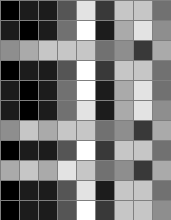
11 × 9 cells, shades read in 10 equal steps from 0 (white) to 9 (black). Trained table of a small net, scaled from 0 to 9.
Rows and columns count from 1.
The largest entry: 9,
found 8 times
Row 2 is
8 9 8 5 0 8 3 1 4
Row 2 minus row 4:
-1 1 0 -1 0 1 1 -1 -1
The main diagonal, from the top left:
9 9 2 6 0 8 4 2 3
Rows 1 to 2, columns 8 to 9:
2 5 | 1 4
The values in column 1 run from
3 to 9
